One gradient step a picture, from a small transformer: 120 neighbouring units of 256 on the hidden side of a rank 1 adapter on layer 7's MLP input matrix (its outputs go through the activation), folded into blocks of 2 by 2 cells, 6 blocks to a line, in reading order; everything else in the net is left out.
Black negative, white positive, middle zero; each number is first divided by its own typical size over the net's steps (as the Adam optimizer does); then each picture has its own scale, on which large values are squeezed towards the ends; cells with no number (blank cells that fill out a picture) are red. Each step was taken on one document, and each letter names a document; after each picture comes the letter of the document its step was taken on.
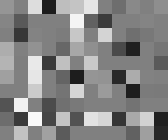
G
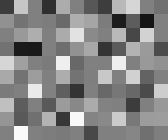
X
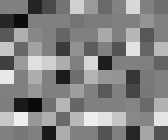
G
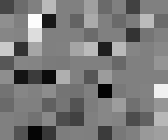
X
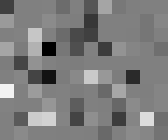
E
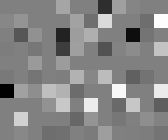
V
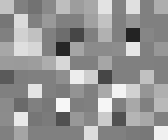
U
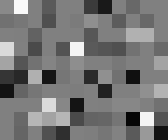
E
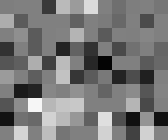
G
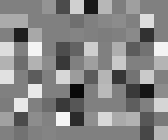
G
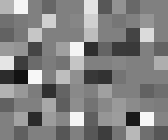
E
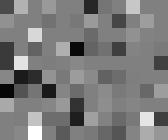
E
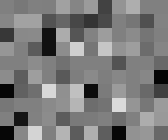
V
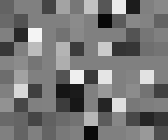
U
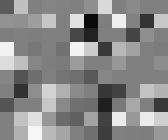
X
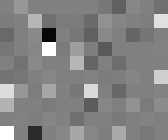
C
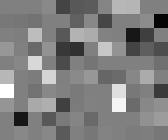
V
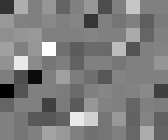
E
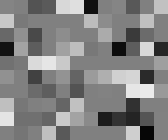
G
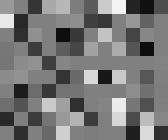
U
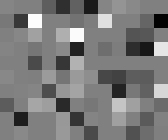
V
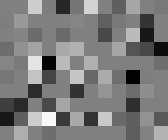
G
